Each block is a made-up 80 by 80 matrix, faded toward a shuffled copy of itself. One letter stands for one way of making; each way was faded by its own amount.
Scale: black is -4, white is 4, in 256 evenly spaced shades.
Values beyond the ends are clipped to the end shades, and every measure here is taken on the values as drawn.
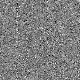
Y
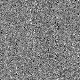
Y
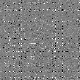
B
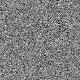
Y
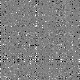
B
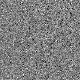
Y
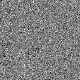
Y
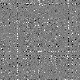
B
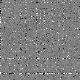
B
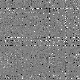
B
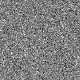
Y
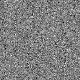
Y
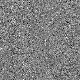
Y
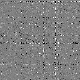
B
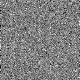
Y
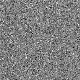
Y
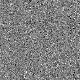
Y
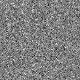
Y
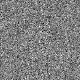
Y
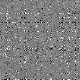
B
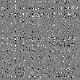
B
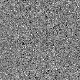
Y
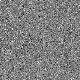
Y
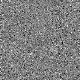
Y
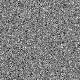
Y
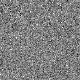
Y
